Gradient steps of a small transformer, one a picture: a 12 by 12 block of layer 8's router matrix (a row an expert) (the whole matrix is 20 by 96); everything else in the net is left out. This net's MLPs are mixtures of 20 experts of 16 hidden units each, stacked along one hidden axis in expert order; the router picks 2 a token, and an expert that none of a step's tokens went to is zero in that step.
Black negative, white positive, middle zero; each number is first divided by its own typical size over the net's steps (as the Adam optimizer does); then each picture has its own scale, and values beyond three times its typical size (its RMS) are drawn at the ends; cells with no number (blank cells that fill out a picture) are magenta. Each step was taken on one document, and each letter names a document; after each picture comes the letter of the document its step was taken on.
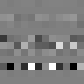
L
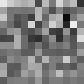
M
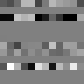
L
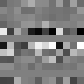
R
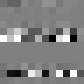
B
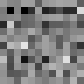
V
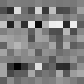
V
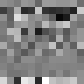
V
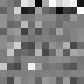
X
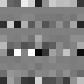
X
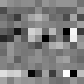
M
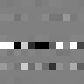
L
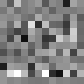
M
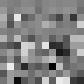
X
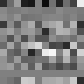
R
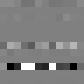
L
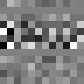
R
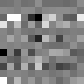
B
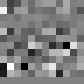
R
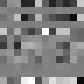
X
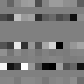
L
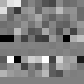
B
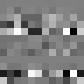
B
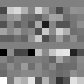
B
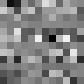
M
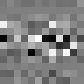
R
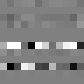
L
